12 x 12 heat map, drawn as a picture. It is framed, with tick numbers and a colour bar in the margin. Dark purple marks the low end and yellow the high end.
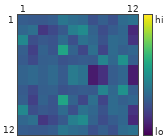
Calmest part: middle left. Odd rows or columns: none. Average level on the scale: 30%. Mirror symmetry: top to bottom.
